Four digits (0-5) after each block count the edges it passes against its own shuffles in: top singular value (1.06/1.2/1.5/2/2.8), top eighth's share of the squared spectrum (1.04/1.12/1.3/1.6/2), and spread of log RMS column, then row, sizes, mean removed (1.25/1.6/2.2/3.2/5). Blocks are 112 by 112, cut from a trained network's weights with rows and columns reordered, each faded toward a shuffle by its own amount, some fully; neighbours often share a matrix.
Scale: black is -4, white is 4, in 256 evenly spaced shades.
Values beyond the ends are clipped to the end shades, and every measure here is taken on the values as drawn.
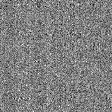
3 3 1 1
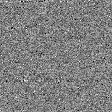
3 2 0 1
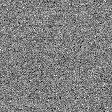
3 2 0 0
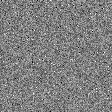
0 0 0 0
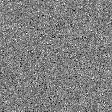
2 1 0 0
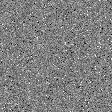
0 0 0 0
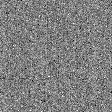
2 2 0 0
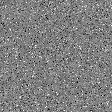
0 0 0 0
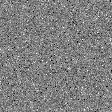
0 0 0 0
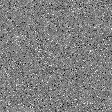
1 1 0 0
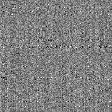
3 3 1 3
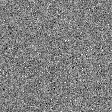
2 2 1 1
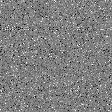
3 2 0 1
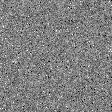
0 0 0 0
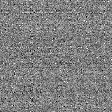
3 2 1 1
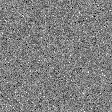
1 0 0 0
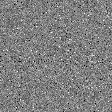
2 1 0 1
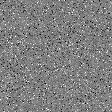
1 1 0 0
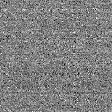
3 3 1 1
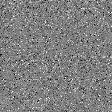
3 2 0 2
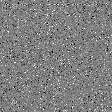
2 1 0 0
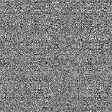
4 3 2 2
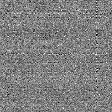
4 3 1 2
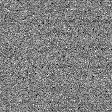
2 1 0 0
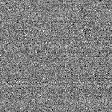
3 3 1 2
